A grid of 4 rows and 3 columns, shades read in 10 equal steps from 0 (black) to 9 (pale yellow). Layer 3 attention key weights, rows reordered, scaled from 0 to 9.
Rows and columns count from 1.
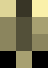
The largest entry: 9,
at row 1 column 3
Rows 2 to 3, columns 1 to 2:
5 3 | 5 3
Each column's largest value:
8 6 9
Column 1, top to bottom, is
8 5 5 0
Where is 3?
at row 2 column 2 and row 3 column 2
